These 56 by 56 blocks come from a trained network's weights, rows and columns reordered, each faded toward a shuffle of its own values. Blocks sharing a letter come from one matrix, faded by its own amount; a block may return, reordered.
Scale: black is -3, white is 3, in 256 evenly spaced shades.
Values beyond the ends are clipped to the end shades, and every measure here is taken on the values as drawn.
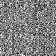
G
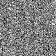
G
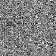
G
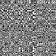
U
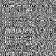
U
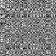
U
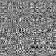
U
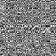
U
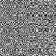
U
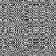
U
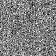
G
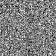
G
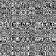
U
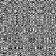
U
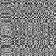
U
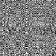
U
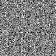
G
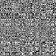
U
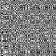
U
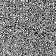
G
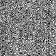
G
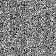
G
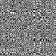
U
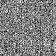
G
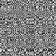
U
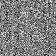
G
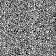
G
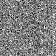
G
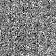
G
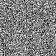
G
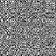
U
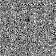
G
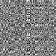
U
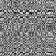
U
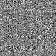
G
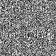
G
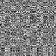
U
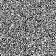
G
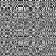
U
